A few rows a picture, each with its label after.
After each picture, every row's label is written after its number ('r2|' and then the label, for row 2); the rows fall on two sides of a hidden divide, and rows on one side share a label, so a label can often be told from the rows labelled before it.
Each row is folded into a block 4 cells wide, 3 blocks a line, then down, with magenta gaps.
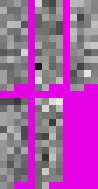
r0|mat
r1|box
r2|mat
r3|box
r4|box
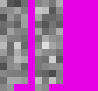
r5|box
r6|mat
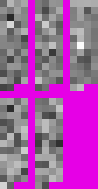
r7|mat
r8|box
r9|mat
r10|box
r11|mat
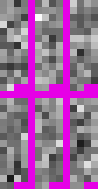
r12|box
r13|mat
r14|box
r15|mat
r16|mat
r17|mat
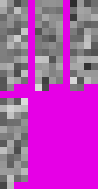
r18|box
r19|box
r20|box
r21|box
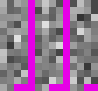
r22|box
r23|mat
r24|mat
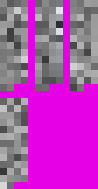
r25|box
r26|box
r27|box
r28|box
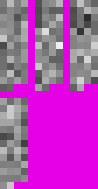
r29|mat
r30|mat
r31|box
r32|box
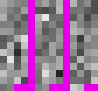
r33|mat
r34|box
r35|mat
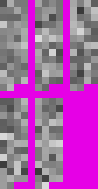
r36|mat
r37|box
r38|mat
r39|box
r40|mat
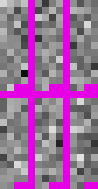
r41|mat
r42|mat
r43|box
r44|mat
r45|box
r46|mat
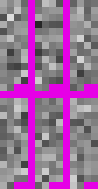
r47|box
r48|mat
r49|mat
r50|box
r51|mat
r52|box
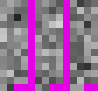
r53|mat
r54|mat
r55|box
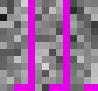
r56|box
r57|box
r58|mat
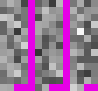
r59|mat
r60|box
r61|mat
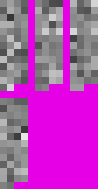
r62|mat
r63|box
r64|mat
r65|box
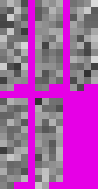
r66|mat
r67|box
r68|box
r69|mat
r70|mat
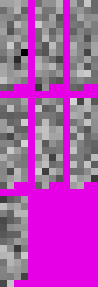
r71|mat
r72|box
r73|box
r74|mat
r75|mat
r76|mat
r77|box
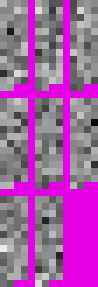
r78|box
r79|mat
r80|mat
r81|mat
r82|box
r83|box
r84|mat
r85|box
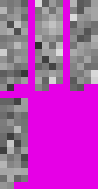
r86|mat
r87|box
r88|box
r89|box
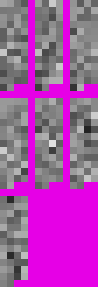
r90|mat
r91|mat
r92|mat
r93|mat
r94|mat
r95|mat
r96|box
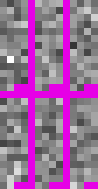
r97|mat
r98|mat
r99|box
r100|box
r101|mat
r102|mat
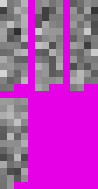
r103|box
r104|mat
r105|box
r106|mat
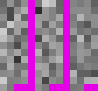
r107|mat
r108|mat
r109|mat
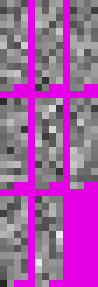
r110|mat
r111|box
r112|mat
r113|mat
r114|box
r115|box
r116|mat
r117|box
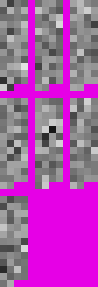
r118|box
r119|mat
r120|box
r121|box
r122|mat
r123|box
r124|box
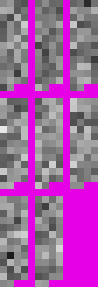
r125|mat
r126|mat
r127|box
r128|mat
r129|box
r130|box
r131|box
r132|mat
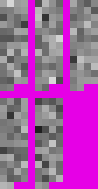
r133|box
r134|mat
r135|mat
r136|mat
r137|box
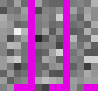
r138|box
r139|mat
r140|box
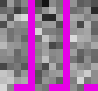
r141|mat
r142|mat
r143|box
